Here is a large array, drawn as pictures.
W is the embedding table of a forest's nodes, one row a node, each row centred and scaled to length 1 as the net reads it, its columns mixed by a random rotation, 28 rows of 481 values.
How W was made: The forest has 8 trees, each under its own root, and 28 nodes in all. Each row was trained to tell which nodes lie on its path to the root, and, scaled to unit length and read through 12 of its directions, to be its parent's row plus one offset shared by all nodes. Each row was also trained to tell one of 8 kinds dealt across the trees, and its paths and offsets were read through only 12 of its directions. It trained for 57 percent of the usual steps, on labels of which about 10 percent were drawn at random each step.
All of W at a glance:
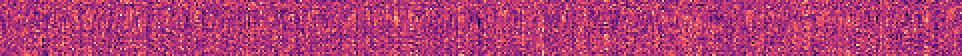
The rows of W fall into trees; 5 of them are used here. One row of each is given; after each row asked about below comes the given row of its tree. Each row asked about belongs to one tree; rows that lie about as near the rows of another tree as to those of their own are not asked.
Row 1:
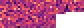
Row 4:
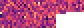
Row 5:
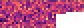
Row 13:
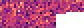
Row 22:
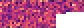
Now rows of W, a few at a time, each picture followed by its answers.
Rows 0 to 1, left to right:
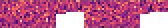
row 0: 5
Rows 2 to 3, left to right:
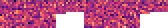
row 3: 13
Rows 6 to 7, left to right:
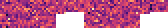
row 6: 1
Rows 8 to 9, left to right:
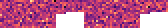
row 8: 5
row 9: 22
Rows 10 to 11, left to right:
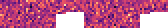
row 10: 1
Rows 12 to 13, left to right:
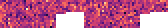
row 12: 1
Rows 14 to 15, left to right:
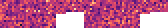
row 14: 1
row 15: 4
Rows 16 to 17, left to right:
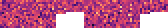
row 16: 13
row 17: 5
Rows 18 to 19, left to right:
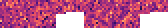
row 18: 4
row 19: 22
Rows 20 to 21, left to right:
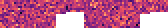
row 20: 22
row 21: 4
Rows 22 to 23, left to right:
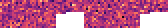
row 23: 13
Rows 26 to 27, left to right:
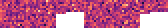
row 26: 1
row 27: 13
